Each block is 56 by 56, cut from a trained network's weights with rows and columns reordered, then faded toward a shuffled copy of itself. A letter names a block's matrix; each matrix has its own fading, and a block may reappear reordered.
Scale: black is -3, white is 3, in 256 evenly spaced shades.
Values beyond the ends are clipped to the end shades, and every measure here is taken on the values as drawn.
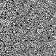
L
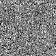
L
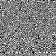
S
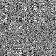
L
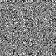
L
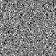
L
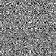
S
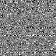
S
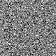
L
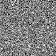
L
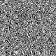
L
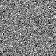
L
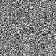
S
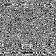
S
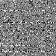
S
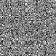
L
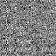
L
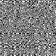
S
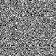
S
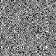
L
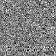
L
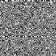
S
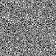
S
